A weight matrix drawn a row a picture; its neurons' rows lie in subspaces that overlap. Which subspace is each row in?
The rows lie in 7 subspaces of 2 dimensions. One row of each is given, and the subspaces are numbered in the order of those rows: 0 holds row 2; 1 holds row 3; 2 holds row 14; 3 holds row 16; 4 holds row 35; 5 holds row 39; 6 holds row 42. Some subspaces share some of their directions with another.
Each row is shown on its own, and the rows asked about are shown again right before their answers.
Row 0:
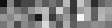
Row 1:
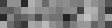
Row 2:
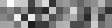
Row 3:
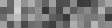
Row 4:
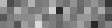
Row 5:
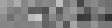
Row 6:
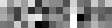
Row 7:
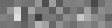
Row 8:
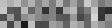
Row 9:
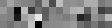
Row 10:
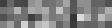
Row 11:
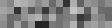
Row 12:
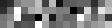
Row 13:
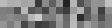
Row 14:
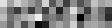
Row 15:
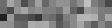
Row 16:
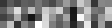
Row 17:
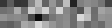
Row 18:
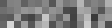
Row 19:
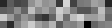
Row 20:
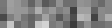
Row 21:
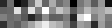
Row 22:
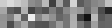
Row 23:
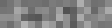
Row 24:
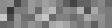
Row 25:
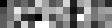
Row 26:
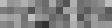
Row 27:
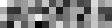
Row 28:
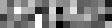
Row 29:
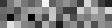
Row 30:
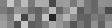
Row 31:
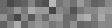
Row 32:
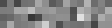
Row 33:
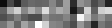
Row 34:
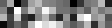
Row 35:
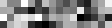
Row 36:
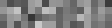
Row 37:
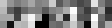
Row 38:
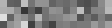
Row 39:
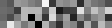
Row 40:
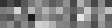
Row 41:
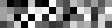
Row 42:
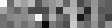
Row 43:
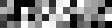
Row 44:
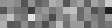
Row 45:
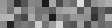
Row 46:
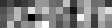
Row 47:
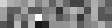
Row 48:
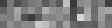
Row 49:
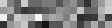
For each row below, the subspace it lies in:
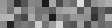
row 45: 5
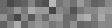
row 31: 0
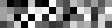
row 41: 0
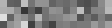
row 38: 4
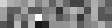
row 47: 2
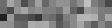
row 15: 4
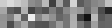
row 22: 0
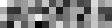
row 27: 2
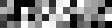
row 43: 1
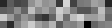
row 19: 3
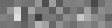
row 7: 1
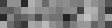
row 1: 4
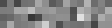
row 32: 5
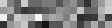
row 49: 4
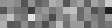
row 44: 5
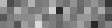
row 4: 6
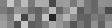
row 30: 0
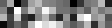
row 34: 2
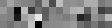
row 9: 1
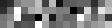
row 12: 1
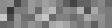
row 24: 2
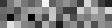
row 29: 5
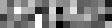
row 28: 6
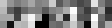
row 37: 3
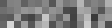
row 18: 3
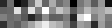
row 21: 2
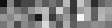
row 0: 6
